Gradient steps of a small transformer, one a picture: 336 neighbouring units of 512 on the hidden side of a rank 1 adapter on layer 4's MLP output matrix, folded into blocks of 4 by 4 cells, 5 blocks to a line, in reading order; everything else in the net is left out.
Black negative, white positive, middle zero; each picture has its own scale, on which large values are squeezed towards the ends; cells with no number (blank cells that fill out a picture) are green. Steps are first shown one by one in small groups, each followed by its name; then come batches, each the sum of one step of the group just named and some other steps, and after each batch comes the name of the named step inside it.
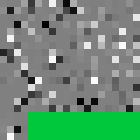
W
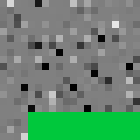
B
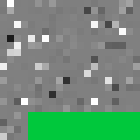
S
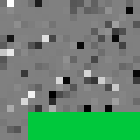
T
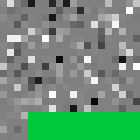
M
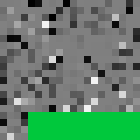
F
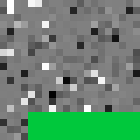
T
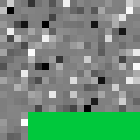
M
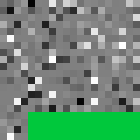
W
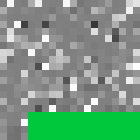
T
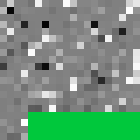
B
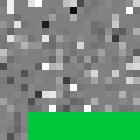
T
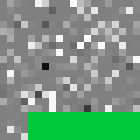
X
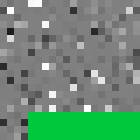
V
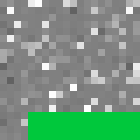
V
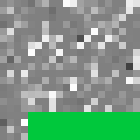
X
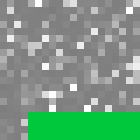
X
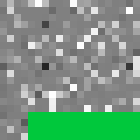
X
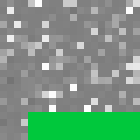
V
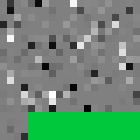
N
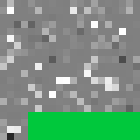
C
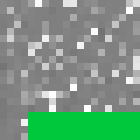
N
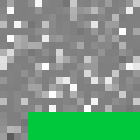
C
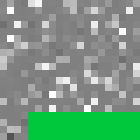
C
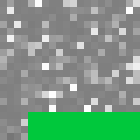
C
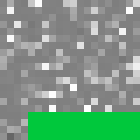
C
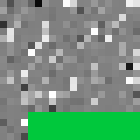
N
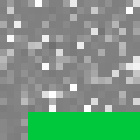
N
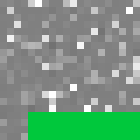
N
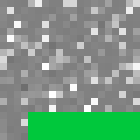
N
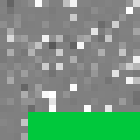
N
